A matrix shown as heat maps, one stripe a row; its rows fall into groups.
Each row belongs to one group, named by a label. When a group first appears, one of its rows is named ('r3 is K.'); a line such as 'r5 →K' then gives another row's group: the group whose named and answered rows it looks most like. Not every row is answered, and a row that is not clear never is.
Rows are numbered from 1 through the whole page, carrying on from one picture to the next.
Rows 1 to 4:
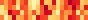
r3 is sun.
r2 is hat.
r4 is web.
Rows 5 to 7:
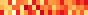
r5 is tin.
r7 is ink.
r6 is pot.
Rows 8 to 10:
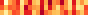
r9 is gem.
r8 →ink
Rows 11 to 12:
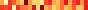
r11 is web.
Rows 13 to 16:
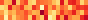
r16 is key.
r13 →web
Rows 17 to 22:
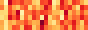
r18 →key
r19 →sun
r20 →sun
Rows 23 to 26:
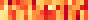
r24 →key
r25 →hat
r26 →hat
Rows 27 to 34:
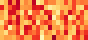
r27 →sun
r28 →gem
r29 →sun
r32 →pot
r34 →tin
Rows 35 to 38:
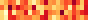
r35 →hat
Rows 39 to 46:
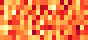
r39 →key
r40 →key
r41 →ink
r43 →sun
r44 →hat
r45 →tin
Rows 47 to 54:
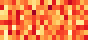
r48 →ink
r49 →tin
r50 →sun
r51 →gem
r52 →tin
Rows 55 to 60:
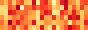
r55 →key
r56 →sun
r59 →gem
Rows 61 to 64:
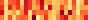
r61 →gem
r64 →key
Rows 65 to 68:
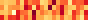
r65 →tin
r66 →pot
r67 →tin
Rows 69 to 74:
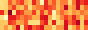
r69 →tin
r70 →hat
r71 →gem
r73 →hat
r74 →pot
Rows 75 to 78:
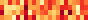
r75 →sun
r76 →key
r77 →key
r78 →pot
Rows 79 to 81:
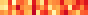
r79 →tin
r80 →tin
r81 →key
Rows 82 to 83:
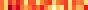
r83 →gem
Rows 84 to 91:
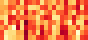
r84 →pot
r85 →hat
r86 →pot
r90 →key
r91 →key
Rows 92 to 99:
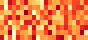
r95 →sun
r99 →ink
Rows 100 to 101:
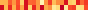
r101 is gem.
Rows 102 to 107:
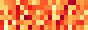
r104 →ink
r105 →pot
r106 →ink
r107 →ink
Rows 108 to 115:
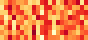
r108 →hat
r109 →sun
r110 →tin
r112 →ink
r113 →sun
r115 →sun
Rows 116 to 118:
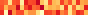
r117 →gem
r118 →ink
